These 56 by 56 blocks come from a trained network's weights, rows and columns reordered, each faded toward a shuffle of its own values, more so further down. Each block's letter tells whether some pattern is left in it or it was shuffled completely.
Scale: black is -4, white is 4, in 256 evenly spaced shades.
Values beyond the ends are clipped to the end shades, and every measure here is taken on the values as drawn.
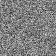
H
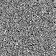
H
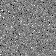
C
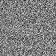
H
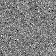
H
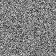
C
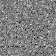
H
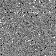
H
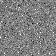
C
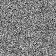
C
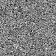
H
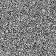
C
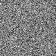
H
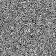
C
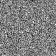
C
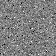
C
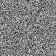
H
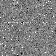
H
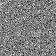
C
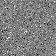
C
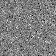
C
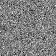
C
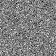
C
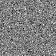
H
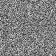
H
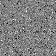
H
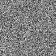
H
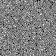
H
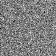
C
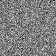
H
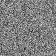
C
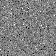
C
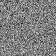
H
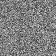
H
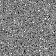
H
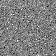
C
